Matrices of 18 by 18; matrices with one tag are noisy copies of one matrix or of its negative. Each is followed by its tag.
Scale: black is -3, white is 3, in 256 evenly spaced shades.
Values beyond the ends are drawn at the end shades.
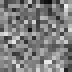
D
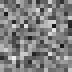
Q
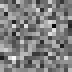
Q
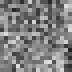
D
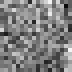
D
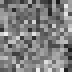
D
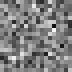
Q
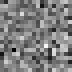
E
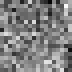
D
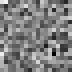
E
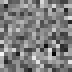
E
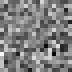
E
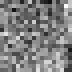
D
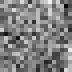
D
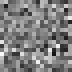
E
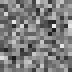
Q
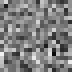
E
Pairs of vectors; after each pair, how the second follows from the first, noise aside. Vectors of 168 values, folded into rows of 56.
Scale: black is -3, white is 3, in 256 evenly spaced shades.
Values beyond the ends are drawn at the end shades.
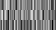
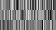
shuffled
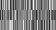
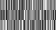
reversed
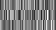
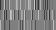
partly zeroed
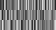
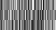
shuffled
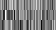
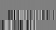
partly zeroed
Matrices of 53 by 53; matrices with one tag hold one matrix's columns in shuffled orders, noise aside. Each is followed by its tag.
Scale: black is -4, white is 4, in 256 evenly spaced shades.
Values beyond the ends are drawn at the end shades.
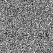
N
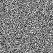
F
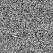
N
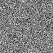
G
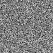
G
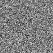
G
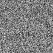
N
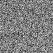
N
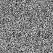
N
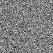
F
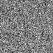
N
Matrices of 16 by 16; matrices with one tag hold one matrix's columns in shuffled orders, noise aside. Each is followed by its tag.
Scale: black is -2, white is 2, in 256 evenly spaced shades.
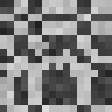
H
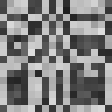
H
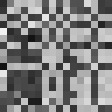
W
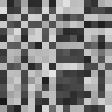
W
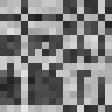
H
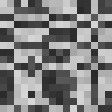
W
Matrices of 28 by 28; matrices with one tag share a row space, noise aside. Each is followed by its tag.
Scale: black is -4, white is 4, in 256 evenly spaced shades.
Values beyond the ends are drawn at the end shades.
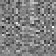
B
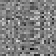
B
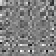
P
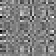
P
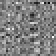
B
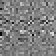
P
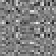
B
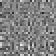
P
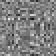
B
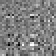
B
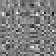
B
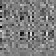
P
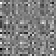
P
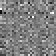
P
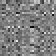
B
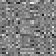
B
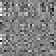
P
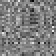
B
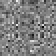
B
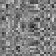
B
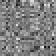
B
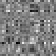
B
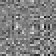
B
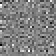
P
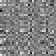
P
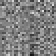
B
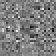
B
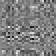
B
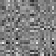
B
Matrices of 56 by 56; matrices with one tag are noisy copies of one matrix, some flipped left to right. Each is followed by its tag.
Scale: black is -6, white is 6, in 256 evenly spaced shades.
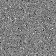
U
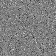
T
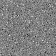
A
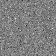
U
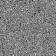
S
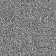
U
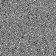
T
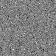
T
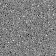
A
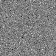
T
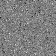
S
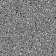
S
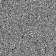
T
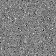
U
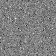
U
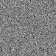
T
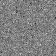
S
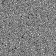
T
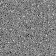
A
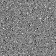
U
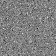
U
